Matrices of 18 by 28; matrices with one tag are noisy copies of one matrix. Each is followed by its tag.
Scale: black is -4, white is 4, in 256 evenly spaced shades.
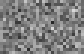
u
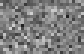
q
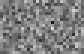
u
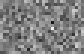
u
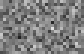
u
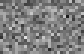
q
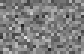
q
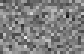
q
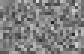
u
